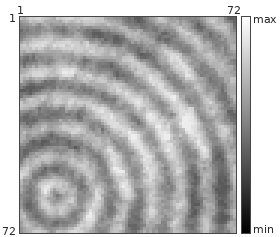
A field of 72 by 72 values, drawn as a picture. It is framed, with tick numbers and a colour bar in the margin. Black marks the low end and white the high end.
The halves do not mirror each other. No overall slope runs across the table. Concentric rings centre on the bottom left.
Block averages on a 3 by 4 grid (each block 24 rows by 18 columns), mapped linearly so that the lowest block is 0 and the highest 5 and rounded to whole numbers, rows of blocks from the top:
3222
1353
2330
